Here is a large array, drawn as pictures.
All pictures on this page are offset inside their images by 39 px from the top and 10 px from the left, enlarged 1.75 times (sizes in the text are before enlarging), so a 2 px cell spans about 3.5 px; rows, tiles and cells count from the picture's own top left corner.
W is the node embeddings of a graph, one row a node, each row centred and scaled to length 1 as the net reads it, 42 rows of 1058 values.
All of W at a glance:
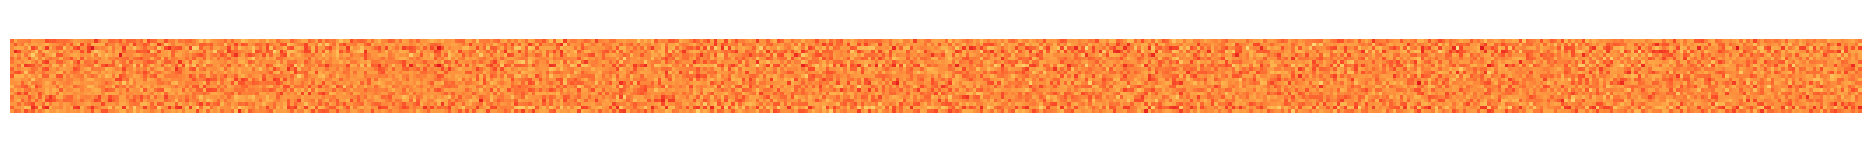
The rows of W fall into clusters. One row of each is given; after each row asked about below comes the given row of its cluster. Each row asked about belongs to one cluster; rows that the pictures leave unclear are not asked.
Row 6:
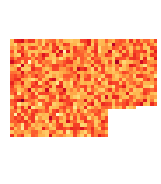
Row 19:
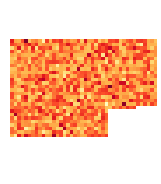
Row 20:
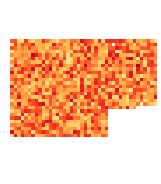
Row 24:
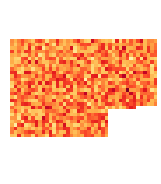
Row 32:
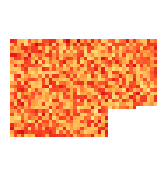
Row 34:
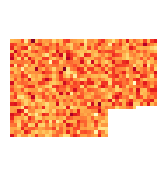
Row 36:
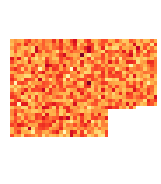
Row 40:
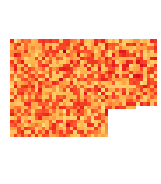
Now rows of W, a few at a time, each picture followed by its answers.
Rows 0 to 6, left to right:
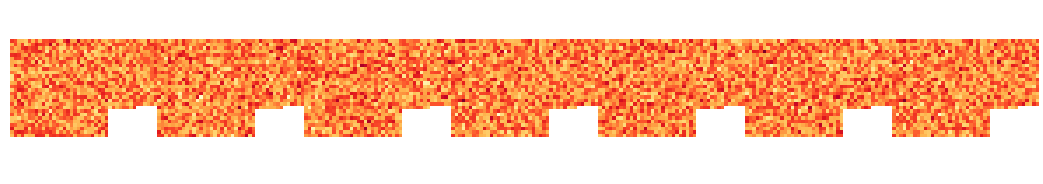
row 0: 32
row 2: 20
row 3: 6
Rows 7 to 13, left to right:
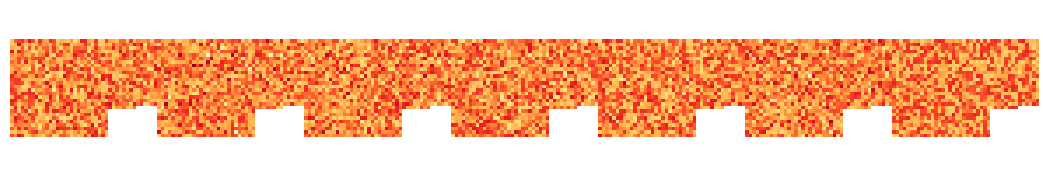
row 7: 6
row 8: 20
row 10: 32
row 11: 6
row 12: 34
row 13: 19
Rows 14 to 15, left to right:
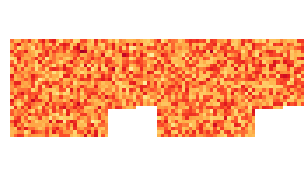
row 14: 40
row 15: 40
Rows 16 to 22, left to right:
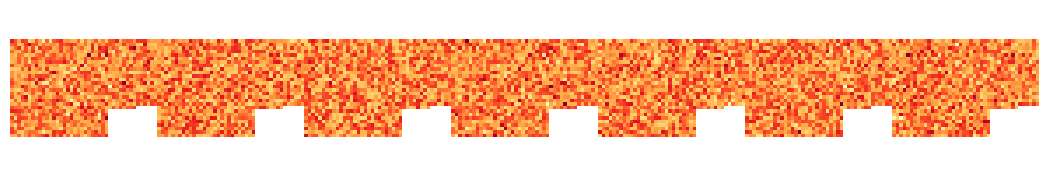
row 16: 19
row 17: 36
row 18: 6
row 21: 19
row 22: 36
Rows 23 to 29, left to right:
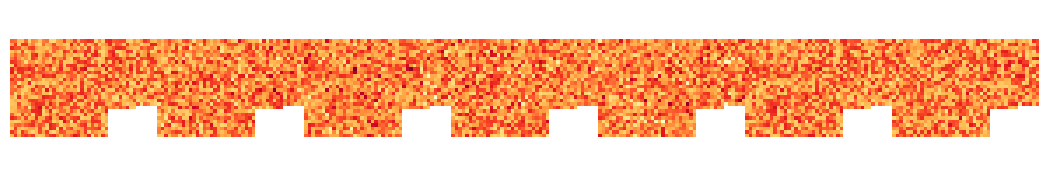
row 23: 20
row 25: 20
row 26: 36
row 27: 34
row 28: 20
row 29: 40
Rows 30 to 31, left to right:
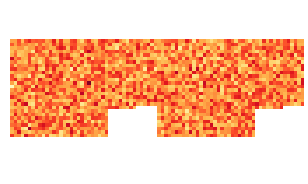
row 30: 36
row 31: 24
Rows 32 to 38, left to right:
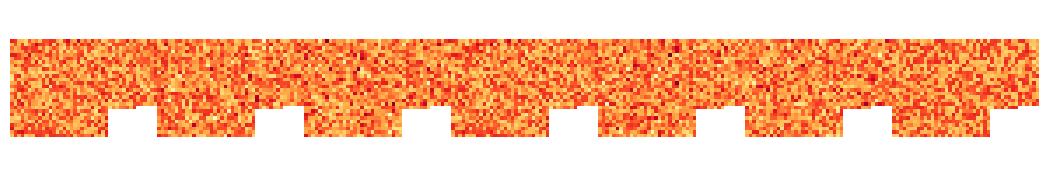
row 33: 6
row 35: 32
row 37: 40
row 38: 19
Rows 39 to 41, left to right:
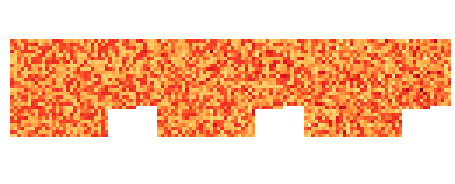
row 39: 19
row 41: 24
